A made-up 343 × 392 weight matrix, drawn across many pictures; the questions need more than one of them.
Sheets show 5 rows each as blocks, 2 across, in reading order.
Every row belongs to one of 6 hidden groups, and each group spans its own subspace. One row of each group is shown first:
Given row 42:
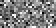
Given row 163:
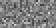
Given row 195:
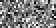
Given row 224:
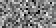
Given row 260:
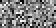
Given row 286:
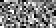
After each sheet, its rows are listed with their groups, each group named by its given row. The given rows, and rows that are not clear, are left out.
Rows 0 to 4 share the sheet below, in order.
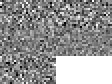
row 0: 163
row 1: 260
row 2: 195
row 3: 260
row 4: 224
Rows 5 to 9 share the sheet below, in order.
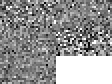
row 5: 42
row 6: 195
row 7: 163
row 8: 286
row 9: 195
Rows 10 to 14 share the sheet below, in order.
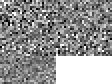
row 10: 163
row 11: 260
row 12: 224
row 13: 163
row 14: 195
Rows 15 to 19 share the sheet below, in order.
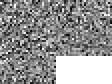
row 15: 163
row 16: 224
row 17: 224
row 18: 260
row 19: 260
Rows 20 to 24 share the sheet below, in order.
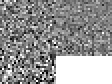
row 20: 42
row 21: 260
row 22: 286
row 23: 224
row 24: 195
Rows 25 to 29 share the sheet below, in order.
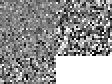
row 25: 163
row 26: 195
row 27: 286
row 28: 195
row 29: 195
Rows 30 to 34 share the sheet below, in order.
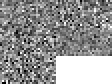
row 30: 260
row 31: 195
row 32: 224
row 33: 195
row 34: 224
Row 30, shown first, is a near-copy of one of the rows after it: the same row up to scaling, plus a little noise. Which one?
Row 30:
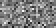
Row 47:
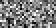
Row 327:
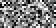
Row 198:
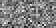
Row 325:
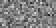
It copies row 198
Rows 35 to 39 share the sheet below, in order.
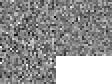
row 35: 195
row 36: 224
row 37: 224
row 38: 260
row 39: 163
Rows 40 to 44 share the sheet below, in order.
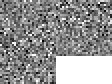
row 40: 163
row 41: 42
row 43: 163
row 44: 286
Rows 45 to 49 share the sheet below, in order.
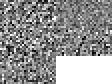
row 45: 224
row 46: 260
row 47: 260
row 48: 286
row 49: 224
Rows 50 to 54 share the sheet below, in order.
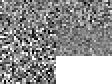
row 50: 163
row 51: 224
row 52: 224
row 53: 224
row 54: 224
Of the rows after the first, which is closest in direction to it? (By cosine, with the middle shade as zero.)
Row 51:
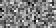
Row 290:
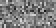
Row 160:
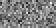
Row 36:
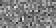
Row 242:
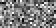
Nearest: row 290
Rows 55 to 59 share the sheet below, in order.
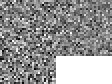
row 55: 42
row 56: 224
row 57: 163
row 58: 260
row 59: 286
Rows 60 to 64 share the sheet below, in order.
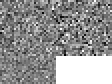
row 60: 195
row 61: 163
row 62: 42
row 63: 260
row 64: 224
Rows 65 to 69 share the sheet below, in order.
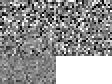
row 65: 224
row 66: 163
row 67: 260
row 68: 163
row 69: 260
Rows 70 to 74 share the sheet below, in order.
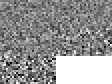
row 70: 224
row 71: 224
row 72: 260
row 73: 286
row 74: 42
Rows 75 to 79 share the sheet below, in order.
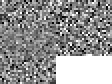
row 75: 163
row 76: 163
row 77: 224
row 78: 42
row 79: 286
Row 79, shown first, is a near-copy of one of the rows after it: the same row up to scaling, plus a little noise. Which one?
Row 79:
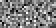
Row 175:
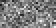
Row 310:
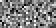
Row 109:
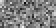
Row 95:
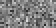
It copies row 310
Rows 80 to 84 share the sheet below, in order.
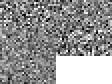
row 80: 163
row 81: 42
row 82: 42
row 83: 224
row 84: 260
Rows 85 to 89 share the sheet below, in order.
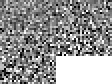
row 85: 286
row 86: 224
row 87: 286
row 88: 224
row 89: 163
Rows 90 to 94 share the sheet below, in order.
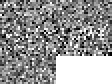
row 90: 260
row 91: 42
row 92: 42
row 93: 195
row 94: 286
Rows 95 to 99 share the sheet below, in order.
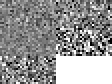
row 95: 286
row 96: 195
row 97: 163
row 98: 286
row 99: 42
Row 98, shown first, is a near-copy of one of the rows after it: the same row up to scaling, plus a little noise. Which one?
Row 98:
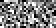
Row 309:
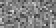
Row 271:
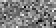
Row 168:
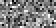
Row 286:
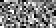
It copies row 286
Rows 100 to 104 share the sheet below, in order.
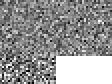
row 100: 195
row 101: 163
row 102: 224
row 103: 163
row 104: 224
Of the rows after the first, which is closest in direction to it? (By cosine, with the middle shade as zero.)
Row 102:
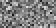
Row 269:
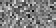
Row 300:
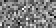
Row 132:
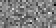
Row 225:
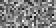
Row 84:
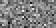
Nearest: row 269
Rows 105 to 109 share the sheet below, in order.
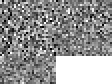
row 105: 195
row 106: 286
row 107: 195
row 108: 42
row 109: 286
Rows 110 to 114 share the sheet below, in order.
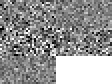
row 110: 42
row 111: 42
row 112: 286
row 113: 42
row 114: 195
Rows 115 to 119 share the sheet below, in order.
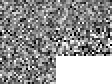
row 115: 163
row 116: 195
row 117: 260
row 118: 195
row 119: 163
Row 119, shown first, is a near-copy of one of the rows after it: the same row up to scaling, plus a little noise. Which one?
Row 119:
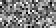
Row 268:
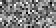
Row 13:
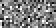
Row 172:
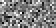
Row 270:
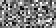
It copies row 268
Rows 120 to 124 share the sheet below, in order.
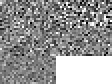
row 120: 286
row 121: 286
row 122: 286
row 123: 42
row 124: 42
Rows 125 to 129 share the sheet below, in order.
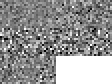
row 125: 163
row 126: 224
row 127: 195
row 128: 163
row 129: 195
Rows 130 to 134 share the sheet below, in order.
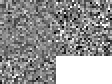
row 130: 286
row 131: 195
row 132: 286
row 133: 163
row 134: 224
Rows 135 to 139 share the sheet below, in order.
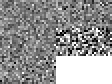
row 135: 224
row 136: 42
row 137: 195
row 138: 260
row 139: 163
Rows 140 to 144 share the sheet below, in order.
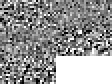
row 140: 260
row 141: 195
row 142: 286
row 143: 224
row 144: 286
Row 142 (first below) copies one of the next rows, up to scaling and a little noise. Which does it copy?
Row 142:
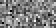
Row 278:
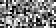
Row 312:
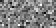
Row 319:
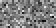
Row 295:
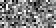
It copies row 278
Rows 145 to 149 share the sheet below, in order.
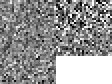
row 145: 224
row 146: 42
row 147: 195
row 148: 224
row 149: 163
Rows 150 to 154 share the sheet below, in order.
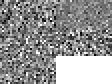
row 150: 195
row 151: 42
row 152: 286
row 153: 224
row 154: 286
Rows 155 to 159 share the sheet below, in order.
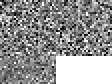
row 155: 163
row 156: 224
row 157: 260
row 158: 42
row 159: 195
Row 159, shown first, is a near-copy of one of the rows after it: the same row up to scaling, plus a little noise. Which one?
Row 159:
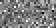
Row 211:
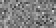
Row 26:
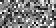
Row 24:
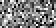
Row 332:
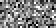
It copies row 26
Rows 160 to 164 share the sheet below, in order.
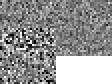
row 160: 163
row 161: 224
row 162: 260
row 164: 195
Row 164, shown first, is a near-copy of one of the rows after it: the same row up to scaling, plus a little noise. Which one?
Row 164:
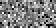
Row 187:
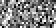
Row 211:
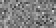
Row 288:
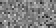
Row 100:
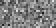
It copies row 288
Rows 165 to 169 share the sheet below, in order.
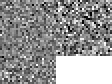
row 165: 42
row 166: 260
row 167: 163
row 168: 286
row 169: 163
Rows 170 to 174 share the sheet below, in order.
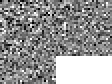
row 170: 260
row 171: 260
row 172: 163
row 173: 224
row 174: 286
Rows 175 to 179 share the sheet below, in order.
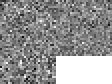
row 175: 286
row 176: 195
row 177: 286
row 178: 224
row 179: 260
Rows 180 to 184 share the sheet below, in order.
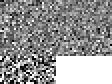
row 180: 163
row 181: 163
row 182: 42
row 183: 195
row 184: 224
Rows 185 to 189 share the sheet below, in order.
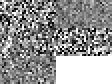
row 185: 163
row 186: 42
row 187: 195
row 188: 163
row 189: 260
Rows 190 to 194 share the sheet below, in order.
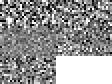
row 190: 260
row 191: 163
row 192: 224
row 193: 224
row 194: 224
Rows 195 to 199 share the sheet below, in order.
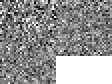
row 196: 224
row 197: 163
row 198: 260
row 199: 260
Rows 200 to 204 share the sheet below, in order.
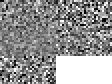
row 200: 286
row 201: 163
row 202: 260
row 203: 42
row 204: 163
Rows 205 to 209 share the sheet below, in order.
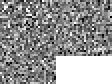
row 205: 260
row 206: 195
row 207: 224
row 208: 163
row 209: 42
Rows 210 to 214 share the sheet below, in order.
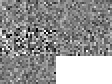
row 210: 42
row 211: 195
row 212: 42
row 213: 286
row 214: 195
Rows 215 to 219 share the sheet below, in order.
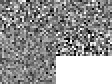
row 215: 224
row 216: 163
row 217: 42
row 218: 286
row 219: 195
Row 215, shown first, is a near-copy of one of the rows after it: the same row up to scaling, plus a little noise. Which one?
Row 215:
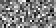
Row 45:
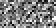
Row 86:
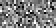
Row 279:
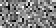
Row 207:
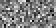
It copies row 207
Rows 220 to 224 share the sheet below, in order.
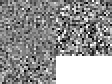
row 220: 286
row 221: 260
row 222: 286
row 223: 286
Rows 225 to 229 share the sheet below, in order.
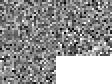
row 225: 224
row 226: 163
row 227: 163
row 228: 286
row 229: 42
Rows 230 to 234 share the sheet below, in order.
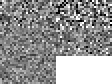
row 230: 163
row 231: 260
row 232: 42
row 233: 42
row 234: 163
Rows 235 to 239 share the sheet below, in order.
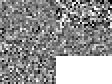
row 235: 260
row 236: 195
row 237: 163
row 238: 195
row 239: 286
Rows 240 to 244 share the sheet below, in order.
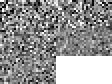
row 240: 286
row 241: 42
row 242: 42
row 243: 195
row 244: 195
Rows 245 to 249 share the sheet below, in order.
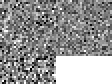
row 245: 195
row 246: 42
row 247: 163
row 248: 163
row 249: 224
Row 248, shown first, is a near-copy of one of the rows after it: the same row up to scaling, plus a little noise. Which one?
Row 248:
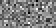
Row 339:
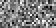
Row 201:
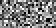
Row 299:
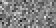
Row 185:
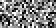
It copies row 201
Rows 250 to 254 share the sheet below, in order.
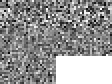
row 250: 195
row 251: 224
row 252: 195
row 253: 224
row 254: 286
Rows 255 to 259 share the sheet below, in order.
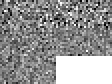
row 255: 195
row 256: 163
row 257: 163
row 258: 286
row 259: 224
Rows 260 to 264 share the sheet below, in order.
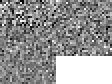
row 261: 286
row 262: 286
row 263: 286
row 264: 163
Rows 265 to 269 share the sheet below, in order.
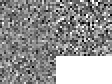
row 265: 163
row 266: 224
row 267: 224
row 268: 163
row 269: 224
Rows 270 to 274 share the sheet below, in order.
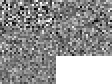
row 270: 163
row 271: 286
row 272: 163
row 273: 42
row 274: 163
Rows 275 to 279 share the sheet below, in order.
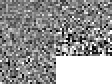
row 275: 286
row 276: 42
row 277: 224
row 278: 286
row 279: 224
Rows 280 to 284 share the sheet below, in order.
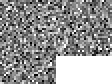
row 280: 224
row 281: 286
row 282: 224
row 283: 195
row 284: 163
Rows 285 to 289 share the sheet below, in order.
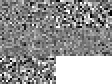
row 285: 224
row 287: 286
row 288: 195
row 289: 224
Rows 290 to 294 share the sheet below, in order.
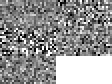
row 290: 224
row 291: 163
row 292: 224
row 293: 286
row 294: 224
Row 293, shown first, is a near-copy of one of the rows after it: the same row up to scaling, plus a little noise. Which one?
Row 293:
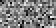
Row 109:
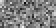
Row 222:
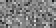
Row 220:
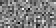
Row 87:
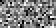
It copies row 87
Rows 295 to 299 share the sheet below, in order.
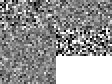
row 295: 286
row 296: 42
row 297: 260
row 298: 224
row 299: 163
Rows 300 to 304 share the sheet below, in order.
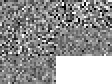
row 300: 286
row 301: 224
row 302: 224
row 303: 42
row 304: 260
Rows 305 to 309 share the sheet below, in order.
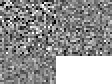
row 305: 42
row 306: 42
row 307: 163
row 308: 260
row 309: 286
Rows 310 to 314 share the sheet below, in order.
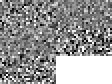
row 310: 286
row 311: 286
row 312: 286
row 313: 195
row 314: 163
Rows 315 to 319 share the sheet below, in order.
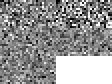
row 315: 163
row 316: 286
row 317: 260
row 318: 260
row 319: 286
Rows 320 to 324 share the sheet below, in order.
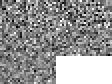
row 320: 42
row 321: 163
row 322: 260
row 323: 286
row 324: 224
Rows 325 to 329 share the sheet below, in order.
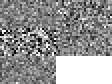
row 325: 260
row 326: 195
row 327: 260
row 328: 286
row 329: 286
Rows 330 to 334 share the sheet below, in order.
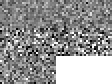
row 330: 195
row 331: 260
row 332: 195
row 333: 224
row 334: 42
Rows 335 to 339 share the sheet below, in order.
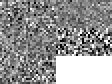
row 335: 195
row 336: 42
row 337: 42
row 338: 286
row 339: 163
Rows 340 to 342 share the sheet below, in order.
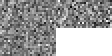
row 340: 195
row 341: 195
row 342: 195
